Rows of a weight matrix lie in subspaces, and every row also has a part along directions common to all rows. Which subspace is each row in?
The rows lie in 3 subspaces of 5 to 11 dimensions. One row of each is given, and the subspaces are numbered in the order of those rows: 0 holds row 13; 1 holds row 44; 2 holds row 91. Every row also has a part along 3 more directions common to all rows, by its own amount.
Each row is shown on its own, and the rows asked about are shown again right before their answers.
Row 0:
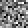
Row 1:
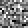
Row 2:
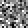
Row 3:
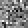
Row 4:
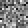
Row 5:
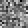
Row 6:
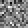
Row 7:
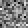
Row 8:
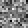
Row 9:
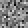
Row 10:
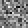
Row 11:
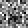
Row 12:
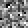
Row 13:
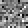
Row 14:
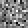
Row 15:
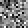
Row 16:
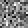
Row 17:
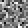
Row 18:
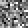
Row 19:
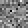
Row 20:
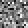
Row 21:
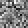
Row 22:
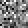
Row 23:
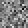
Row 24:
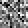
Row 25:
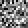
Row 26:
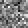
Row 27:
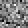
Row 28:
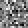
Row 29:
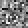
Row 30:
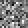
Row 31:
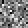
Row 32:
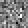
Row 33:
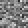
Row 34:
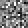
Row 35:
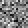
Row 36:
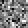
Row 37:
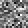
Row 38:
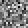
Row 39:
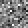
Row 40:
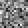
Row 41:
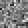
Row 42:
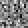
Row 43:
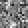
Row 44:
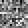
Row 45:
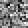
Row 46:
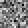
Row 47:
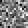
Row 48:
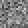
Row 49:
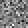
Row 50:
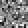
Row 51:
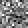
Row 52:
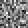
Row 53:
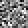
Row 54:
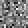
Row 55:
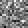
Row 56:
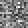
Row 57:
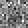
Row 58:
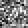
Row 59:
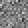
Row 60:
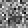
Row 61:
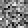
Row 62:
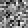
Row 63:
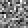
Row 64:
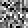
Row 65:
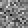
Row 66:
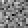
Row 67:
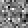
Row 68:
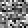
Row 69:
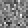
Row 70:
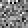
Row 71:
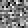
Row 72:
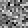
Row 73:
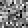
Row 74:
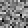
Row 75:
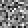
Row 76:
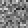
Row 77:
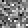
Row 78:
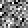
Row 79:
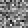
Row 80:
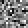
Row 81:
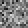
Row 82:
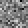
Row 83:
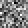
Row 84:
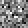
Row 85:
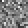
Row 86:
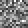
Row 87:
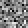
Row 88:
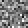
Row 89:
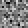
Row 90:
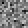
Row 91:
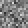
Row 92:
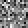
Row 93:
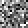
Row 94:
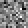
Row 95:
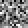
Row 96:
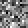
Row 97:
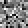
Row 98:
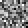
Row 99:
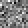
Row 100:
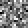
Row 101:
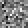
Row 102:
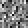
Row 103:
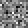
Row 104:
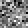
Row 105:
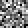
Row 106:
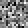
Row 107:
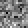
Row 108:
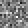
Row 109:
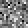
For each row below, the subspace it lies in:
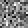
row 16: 1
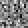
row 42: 0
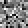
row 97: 0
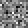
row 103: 1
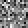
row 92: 1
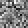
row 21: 2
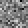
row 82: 2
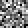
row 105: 0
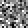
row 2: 1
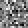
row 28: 0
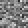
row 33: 0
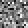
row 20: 0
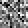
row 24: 1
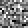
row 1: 1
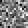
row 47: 0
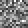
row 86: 2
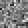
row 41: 0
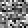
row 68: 1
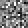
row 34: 1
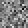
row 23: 0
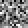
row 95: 2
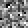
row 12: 1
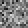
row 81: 2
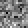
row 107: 1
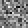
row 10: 1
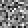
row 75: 0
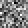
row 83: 2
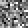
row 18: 0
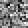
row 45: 1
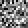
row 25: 2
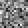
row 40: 0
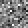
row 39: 2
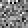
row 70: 2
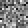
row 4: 2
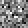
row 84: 1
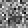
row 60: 2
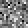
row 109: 2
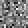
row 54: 2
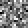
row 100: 2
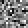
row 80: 0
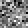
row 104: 2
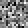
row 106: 1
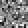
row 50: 0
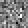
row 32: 0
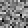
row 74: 0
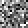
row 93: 2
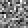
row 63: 1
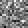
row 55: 2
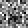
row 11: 2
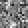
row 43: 1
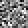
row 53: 0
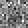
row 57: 2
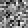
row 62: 1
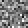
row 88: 0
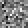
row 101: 0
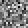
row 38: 0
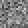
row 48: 2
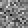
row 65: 2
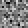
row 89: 1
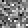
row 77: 0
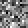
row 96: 1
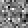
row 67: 1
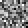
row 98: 0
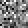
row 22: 1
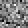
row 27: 0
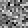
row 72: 1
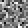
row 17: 0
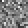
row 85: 0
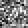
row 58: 0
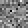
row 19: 2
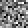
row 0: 0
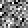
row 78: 2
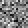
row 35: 2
